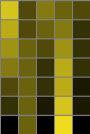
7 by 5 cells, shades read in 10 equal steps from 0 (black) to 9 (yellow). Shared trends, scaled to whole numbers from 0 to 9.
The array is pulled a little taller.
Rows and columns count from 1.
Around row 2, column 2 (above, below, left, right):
3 4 7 4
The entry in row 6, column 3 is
1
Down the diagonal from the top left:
8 3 3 7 1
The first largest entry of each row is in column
1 1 1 4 4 4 4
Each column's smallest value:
0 3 0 4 0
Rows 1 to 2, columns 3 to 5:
5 4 3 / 4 5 2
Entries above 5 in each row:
1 1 2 1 1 1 1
